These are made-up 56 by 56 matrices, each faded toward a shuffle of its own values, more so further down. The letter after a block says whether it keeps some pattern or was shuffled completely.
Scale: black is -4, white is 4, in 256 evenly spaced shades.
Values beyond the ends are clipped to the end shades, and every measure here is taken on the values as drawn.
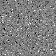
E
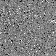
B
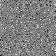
E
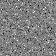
B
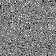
E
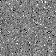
E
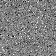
B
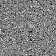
E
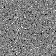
E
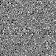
E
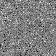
E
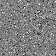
B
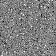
B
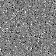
B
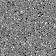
B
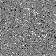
E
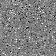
E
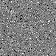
E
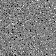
E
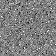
E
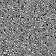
E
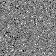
E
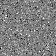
B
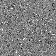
B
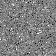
B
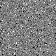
B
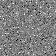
B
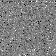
E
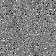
E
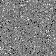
B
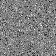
E
